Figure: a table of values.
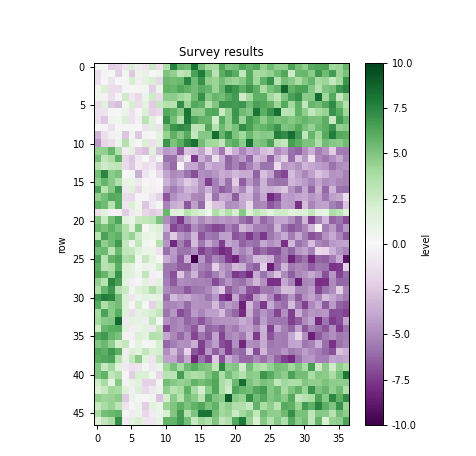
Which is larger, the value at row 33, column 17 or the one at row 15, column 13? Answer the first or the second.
the second
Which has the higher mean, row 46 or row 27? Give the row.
46
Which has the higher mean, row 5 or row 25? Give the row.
5
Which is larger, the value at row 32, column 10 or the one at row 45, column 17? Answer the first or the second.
the second
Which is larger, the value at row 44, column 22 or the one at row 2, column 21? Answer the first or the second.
the second
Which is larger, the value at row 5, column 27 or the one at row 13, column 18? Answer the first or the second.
the first
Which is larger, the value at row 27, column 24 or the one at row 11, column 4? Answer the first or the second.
the second
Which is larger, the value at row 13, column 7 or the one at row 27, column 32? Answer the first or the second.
the first
